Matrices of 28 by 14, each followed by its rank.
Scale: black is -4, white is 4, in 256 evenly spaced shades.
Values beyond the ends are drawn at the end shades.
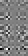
two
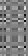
one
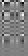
one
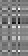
one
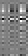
one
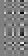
one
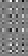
one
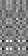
two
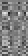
two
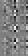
two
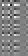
one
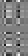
one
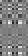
one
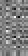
two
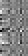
two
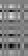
one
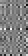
two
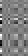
one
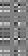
one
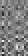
two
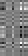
one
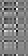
one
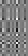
one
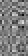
two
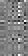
two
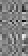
two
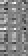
two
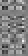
two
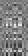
two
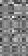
two
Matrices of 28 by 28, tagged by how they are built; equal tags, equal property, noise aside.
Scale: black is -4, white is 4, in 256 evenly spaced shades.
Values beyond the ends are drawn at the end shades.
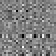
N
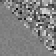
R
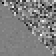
R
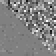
R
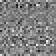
N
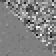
R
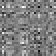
N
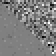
R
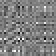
N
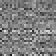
N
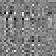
N
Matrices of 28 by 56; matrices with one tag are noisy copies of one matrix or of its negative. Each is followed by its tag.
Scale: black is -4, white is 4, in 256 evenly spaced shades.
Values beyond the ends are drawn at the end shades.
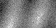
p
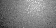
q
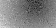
q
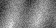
p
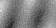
p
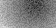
q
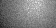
q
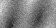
p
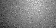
q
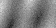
p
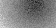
q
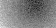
q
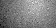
q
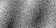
p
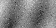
p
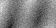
p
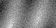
p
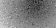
q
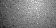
q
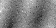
p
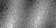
p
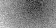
q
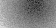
q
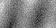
p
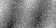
p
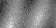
p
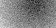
q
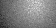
q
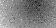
q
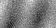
p
